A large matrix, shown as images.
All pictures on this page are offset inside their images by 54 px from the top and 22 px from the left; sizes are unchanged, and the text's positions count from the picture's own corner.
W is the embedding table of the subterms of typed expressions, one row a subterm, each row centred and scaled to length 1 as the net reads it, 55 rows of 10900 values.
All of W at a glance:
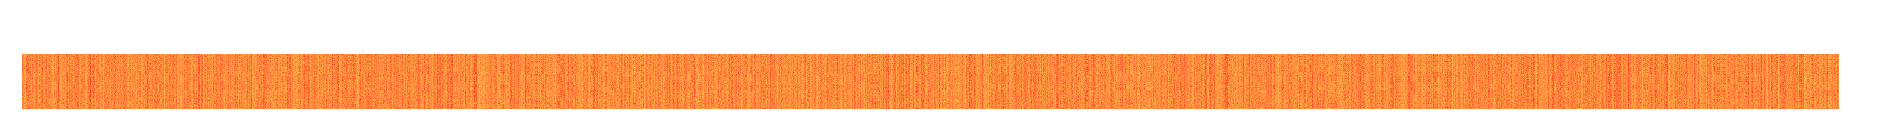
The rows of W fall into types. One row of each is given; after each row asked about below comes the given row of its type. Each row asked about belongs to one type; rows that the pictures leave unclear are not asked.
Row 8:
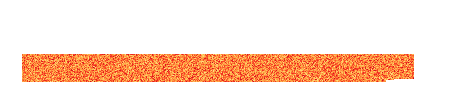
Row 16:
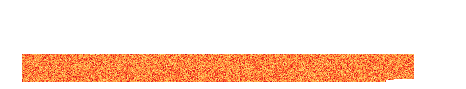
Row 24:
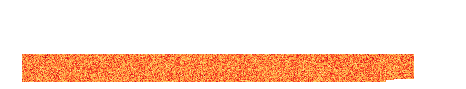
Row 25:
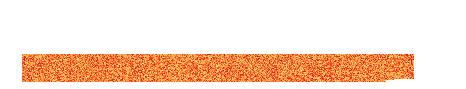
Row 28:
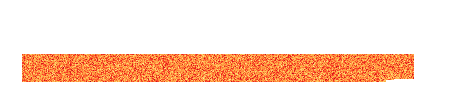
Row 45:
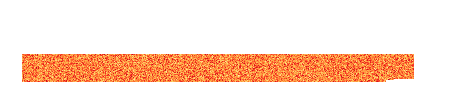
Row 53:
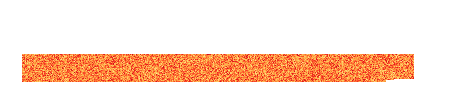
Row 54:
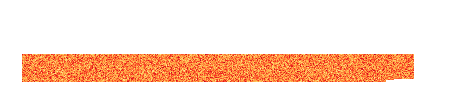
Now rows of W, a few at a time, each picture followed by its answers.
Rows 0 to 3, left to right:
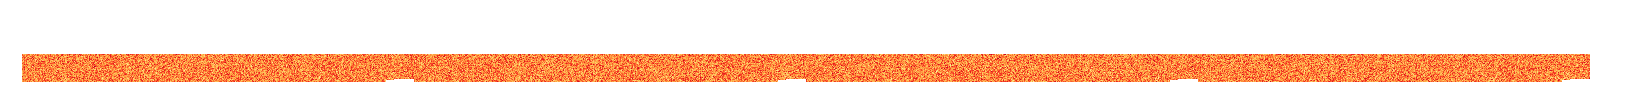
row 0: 8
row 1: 24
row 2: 16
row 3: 8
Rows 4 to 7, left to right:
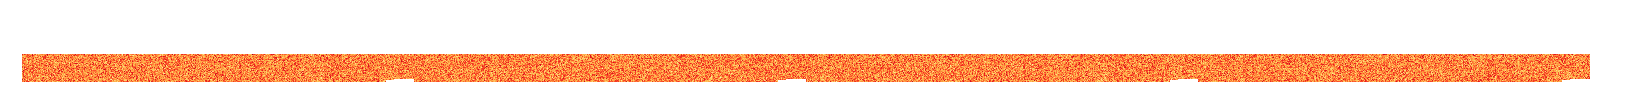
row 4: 28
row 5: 54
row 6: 24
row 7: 53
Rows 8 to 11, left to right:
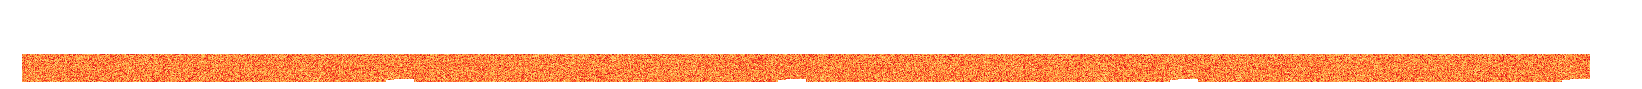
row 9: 45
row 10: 24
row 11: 25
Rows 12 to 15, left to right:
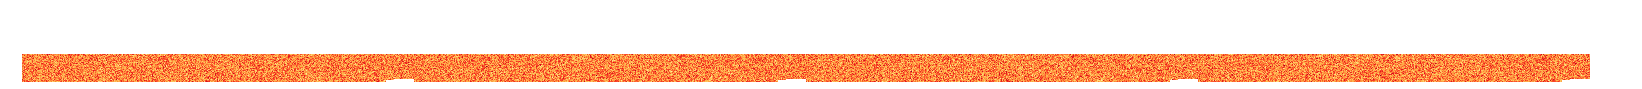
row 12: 28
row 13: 54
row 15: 45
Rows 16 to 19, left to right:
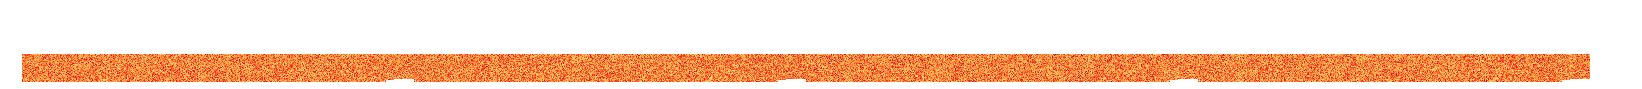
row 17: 54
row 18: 53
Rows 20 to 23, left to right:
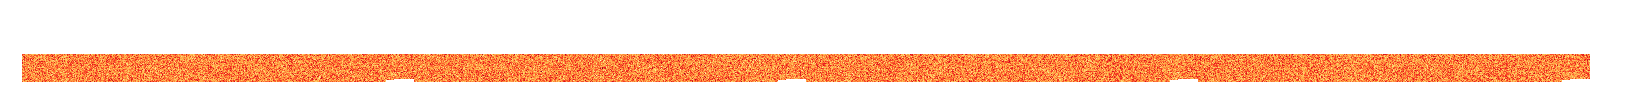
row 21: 16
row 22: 8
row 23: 25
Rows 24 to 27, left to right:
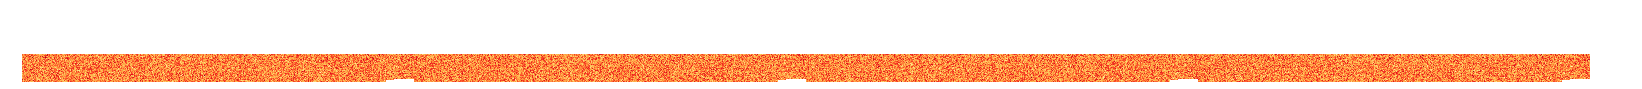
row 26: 8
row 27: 25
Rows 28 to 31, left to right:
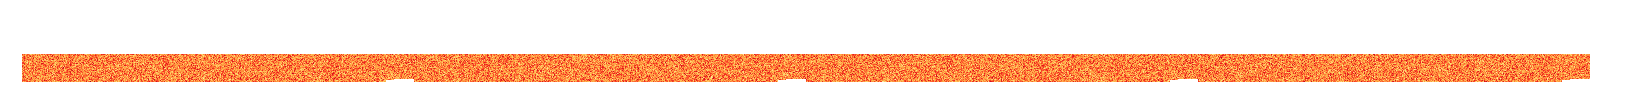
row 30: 28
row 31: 16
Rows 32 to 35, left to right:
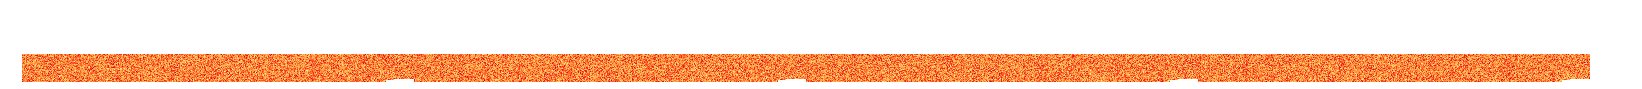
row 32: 53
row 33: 16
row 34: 28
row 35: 28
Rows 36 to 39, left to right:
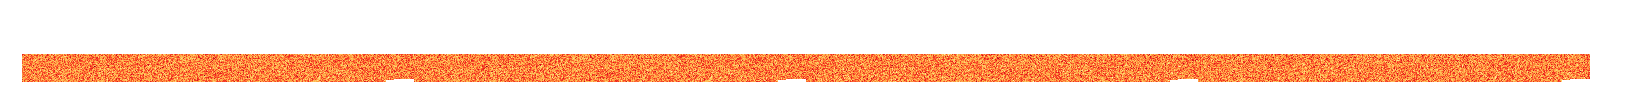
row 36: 54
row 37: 54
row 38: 25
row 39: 8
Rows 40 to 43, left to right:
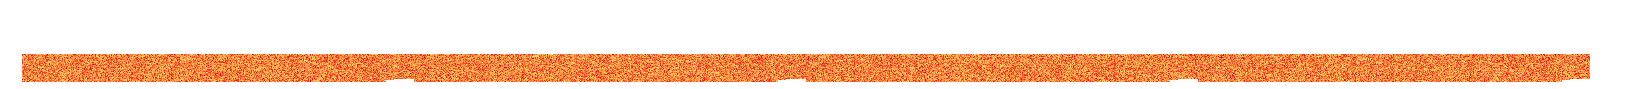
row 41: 45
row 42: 25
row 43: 24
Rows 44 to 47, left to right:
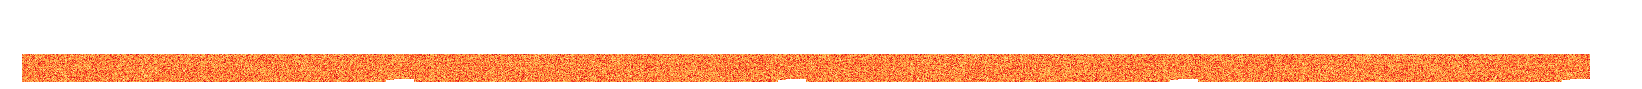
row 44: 8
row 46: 45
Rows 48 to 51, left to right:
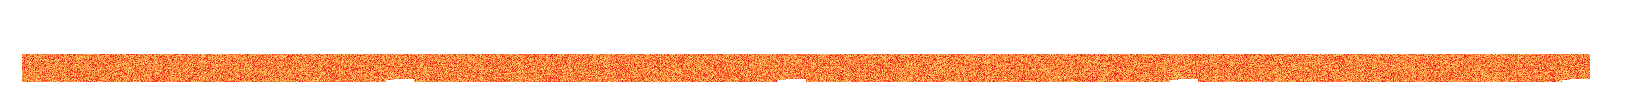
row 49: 8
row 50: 24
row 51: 28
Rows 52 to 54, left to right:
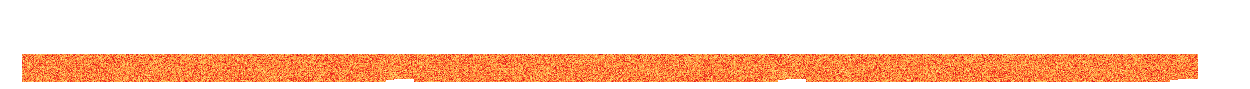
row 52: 24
